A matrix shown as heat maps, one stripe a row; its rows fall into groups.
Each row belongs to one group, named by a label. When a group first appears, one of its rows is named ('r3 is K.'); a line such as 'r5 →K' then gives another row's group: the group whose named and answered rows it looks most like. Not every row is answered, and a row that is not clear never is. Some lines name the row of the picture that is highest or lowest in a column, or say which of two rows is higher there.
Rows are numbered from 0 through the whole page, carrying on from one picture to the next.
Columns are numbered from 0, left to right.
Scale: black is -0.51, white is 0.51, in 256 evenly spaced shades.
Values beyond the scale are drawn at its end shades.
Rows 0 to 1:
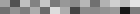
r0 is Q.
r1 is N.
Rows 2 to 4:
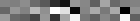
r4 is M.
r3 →N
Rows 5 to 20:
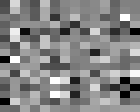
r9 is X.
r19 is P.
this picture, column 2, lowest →9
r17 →X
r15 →Q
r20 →Q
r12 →Q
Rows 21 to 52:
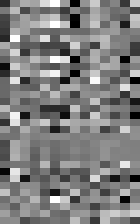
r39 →M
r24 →N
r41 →P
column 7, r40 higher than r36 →No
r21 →N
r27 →M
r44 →M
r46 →X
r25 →P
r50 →Q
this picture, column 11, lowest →46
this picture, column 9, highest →32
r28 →X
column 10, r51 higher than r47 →Yes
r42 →P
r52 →M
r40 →Q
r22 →X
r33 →M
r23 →N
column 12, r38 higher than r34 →Yes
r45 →P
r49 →N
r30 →P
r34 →N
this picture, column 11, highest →51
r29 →N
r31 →N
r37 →X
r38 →P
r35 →X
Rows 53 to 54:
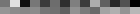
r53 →X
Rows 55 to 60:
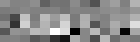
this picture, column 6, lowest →60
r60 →M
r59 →N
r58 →Q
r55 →Q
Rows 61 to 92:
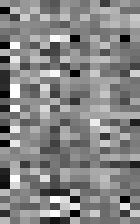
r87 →P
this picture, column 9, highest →78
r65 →Q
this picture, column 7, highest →90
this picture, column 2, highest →63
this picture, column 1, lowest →63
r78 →X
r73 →P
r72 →P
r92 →M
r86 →P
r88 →M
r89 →N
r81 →P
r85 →P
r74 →P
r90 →M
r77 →Q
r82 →M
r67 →P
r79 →P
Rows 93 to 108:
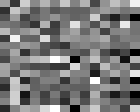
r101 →N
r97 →M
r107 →X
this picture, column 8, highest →93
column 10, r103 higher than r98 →No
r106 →X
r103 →Q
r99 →M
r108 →N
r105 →P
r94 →P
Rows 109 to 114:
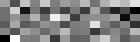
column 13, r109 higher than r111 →Yes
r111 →N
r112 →X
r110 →X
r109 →Q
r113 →Q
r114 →P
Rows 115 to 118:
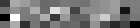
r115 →P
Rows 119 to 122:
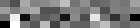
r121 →X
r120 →M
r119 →Q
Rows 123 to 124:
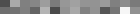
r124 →M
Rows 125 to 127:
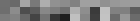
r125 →Q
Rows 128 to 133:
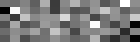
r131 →X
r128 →M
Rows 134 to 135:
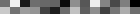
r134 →X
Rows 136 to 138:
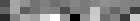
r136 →P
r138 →N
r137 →X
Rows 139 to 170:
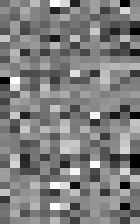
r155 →X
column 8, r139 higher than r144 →Yes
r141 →Q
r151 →P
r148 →Q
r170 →N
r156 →Q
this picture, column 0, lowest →150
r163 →M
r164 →Q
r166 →M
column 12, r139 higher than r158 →No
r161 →X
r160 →M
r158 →M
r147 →P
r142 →X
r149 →M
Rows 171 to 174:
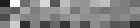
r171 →P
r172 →Q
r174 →X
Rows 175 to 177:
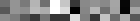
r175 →N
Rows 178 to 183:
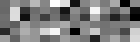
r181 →Q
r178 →N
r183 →Q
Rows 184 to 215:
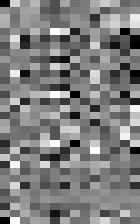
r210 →X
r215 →P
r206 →M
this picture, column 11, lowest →190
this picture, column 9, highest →205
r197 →N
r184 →P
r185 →M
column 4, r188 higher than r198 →Yes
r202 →M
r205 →X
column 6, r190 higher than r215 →No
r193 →N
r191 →N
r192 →M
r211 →P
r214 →M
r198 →X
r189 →X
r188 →N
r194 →X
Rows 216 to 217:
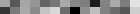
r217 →N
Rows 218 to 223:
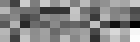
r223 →Q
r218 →Q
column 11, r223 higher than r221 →Yes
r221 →X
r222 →Q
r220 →M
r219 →M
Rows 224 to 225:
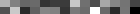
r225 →X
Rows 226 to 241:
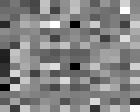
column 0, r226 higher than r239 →No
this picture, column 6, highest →237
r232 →Q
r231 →M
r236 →P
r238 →P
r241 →Q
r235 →N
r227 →M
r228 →Q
